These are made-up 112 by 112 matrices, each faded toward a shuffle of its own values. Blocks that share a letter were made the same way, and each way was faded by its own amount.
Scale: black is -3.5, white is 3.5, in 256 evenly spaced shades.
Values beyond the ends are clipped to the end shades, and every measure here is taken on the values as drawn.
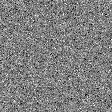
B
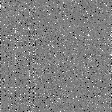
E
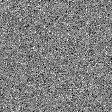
B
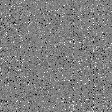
E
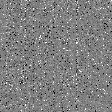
E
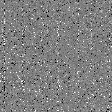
E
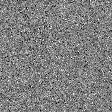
B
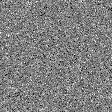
B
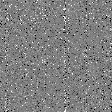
E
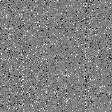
E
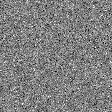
B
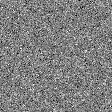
B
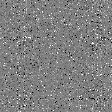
E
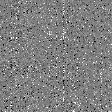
E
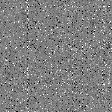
E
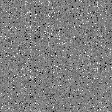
E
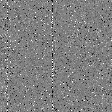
E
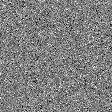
B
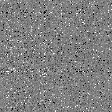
E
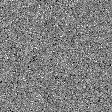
B
